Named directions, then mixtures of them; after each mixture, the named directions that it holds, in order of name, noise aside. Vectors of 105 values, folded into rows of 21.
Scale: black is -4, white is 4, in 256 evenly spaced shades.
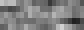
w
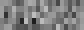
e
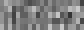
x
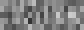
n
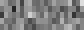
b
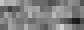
w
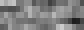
w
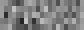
e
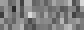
b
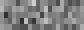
e, n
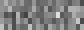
n, x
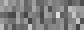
n, x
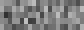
e, n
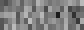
n, x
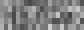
x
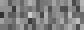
b, n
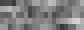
w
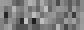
e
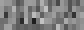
e
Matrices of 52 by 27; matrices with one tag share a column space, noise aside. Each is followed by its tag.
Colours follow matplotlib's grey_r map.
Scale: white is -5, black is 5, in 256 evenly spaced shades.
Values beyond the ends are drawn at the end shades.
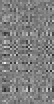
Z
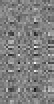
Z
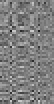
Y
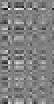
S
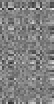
S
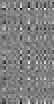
S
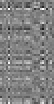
S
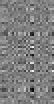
Z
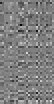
Y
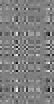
Z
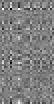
S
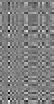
Y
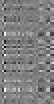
Z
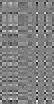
Y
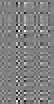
Y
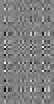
Z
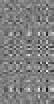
Z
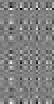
S
